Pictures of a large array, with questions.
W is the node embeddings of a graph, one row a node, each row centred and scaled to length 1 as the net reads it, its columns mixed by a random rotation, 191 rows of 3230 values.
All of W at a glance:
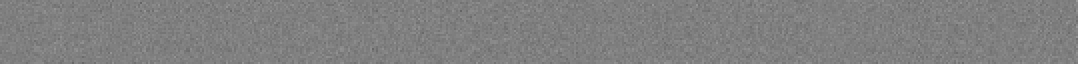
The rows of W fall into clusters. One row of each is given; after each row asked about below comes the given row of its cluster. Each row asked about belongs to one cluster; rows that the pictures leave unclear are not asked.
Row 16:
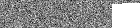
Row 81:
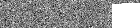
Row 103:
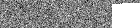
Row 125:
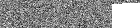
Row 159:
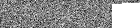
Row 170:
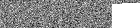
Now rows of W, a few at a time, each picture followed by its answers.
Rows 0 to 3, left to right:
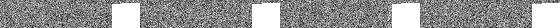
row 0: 170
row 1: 159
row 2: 81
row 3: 159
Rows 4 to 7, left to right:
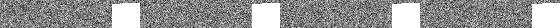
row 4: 103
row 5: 170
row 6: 81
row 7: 125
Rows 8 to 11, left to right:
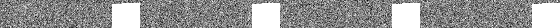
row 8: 159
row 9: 81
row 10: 103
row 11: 81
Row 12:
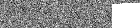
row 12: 103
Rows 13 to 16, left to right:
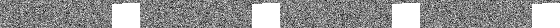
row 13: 125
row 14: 125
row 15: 170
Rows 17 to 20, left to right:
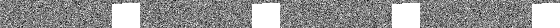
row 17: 125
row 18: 125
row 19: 103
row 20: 81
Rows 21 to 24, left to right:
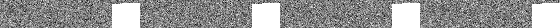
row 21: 103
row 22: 16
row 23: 16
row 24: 103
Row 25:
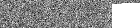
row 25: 81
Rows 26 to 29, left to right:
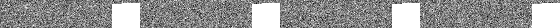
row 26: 159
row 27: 81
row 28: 159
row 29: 170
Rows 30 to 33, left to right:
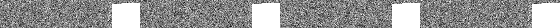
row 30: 81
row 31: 81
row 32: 125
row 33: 81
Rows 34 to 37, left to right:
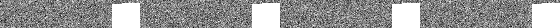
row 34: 81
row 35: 170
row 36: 159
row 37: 81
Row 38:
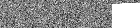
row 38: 170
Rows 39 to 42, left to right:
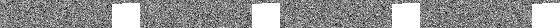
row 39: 125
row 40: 170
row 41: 16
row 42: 125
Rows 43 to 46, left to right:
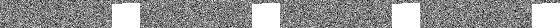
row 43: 16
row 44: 81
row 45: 103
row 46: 170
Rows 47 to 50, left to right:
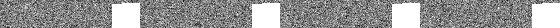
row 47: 159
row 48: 16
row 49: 125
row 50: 103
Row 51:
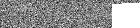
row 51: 159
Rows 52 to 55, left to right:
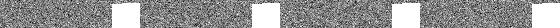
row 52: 16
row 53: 16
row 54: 125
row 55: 81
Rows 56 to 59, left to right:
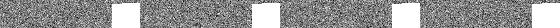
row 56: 170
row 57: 16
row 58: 81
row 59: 170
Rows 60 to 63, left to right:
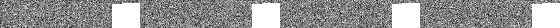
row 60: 159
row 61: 16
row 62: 81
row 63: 16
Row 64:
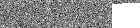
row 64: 81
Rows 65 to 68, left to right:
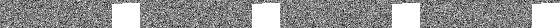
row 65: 125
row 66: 125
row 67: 170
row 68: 159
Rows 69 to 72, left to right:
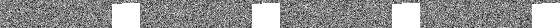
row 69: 125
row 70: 159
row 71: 159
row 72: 170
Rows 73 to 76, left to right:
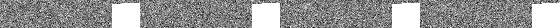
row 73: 103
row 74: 170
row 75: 159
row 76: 159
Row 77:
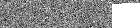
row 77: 81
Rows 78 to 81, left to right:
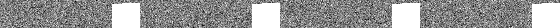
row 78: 125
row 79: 170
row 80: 103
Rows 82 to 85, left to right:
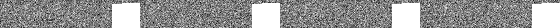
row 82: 159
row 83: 170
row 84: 159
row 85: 159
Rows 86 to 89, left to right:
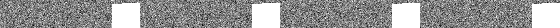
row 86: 170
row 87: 170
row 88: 81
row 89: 81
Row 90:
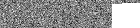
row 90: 170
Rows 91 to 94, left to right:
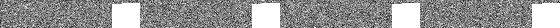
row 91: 159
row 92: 103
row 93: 170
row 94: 16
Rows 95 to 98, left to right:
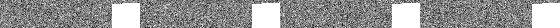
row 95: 103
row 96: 159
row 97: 170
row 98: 125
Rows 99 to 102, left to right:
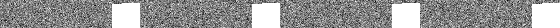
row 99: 81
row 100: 170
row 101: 170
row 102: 103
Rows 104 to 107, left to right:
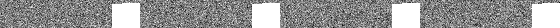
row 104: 16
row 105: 125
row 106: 170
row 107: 16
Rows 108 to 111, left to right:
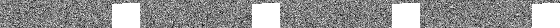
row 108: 125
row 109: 170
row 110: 170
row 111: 16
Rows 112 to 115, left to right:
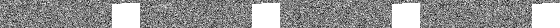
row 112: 103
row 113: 159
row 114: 125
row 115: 103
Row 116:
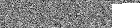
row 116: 16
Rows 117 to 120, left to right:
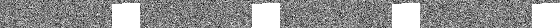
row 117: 16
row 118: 16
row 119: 81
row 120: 103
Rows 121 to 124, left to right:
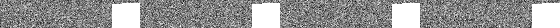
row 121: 159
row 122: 16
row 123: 125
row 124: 159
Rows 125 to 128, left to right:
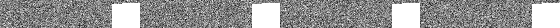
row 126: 81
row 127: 159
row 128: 159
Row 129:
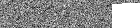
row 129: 125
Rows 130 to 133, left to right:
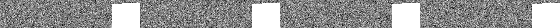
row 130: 170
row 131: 159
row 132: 170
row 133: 125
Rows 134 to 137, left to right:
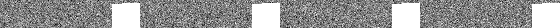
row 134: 16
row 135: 170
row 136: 159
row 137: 16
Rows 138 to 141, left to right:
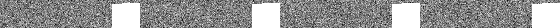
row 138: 16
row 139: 159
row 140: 170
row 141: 103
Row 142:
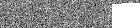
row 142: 81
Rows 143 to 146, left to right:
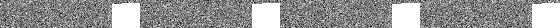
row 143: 81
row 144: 159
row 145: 81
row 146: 81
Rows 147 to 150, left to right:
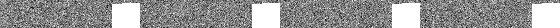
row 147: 125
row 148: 159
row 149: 81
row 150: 81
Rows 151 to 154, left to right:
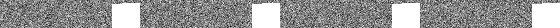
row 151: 103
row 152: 81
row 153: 170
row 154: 159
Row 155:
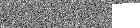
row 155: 81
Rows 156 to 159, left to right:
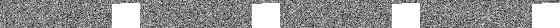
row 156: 170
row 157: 103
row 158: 170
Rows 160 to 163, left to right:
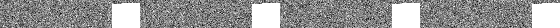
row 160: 81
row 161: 170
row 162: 103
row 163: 81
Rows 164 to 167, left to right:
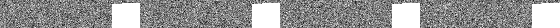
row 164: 170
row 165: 125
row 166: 125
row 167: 159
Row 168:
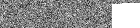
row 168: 103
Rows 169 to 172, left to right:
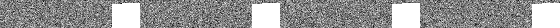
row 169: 16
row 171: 170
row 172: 16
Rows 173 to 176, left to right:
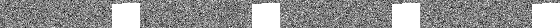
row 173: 16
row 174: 81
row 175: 125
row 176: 125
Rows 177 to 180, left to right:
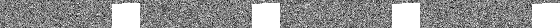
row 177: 16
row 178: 103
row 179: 159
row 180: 125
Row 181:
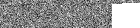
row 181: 103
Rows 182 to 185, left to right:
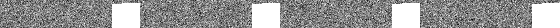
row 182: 159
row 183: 81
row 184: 103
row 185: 159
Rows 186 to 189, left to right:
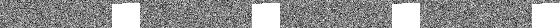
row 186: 16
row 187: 103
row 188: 81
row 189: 103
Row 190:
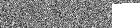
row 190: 81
